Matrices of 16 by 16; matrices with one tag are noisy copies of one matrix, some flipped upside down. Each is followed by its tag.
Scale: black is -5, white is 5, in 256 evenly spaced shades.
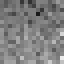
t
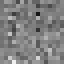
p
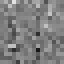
p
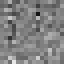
p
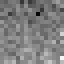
t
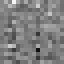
p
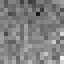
t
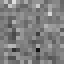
p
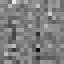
p
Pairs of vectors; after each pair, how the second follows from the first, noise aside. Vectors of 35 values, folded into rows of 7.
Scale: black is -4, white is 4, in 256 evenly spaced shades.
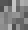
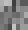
negated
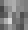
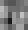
negated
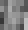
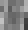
negated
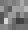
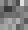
wrapped around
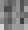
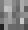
negated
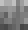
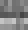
wrapped around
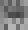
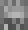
negated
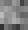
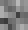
wrapped around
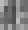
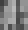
negated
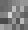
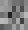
negated
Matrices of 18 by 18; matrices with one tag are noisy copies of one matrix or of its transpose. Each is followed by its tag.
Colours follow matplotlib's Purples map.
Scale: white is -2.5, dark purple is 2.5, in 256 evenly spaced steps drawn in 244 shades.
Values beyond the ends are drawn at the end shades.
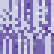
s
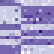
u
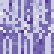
s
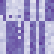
u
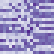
s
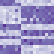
u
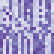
s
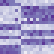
u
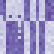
u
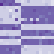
u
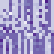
s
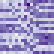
s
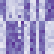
u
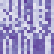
s
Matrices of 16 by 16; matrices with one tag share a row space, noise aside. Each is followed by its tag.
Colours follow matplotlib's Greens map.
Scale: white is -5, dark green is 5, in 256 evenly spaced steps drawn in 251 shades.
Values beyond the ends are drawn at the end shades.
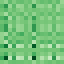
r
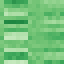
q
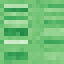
q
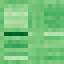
q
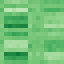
q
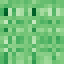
r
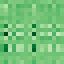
r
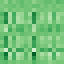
r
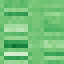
q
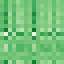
r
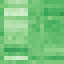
q
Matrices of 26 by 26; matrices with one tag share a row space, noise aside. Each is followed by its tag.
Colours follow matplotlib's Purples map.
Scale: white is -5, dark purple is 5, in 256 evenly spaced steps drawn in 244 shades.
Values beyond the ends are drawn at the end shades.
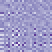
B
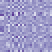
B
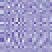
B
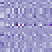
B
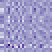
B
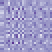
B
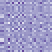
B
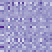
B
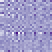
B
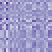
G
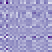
G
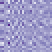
B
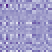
G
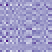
G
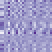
B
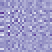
B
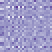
B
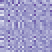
B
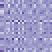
B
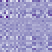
G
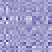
G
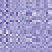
G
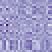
G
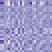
B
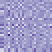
B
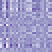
G
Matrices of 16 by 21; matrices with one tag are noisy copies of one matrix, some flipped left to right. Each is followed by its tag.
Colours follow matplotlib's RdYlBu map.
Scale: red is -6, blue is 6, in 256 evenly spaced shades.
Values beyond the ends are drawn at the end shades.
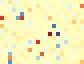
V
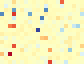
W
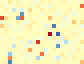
V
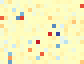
V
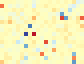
V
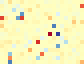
V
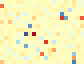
V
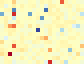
W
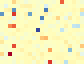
W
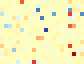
W
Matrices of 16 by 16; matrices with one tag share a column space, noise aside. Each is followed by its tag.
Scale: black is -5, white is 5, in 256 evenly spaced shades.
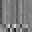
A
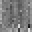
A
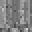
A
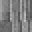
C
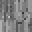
C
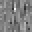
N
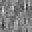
N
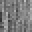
C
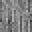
C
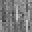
C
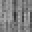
C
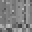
A
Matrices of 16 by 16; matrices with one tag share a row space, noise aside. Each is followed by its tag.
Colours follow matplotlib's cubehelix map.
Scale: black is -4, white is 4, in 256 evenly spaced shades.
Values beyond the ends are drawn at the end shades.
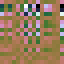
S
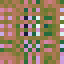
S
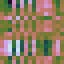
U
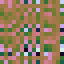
S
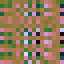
S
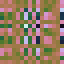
S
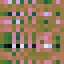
U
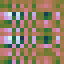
U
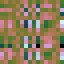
S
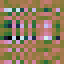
U
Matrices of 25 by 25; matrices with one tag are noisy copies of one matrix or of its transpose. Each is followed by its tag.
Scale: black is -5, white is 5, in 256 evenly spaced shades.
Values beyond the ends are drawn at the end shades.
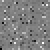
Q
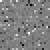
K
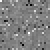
K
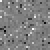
K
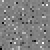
Q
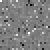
K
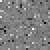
K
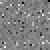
Q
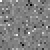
K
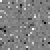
K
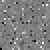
Q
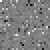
K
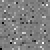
Q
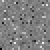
Q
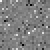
K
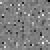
Q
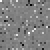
K
